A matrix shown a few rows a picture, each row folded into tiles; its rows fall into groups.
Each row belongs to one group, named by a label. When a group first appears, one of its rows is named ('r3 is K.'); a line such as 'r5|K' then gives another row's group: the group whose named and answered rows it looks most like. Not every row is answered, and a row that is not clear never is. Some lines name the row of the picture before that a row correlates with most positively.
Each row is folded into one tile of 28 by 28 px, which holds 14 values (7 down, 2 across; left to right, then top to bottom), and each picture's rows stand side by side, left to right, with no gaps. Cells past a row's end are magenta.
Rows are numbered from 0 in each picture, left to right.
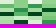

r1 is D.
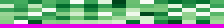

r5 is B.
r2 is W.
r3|W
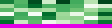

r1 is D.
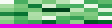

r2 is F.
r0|B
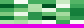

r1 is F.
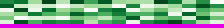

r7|W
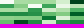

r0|B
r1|F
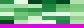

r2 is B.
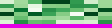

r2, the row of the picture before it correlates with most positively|1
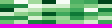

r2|B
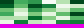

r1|W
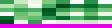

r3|W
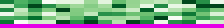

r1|W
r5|F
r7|W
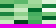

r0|B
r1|F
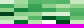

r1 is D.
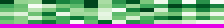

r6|W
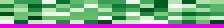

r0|B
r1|W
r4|W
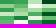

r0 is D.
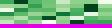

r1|D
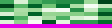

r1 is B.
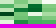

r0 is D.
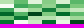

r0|F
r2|B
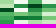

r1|W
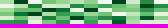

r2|F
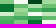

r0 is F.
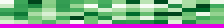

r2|D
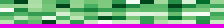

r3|D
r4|W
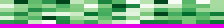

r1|D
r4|W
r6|B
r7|B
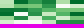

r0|D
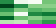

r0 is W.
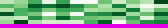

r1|W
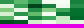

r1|W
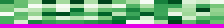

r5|B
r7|F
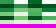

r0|W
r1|W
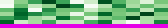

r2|W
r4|D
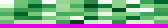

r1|W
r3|W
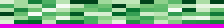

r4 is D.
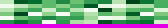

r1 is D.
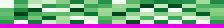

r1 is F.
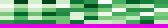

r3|W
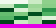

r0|F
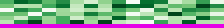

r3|B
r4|W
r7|W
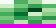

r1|F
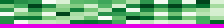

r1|W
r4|F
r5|W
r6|W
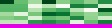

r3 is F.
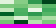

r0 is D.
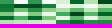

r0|W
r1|W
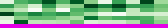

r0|B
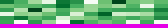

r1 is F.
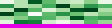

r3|F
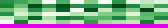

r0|B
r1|W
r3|F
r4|W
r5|F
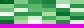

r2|F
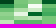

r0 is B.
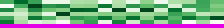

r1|W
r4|F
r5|F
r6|F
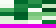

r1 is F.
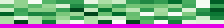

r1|B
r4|B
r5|D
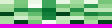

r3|B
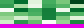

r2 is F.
